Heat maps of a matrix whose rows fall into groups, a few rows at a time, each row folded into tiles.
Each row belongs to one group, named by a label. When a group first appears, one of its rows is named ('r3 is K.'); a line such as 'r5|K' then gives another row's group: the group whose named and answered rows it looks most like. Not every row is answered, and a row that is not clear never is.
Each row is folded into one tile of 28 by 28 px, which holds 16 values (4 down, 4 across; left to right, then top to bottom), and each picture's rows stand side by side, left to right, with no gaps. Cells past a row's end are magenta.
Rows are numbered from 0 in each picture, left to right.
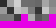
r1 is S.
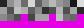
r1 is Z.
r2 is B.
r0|S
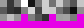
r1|S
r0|Z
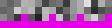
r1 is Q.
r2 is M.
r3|Z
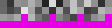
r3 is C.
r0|M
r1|B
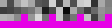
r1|Z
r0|Z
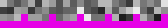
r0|C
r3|M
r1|Z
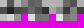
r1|M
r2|B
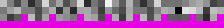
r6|S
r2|Z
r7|Q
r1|M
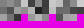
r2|Z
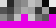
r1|B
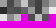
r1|S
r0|Z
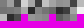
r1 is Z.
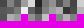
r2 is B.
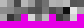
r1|Z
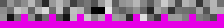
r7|S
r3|M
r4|S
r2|Q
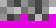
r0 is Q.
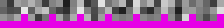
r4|C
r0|M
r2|M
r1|Q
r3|M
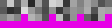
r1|B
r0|C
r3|Q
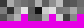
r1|C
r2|Q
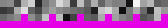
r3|C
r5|C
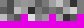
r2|Q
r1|Z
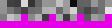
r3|C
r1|S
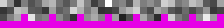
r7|Z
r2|S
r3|Z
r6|Z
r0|C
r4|Q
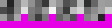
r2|S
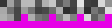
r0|B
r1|Z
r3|M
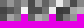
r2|C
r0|C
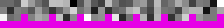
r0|B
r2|Q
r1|Z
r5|M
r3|B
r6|C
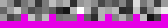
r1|Z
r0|Q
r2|C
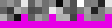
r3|B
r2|B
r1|C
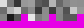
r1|B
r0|Q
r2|S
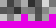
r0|Z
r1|M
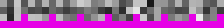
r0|M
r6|C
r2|Z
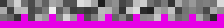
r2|Z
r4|S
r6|B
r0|S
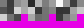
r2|C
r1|B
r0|S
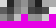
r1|M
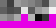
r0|M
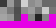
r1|Q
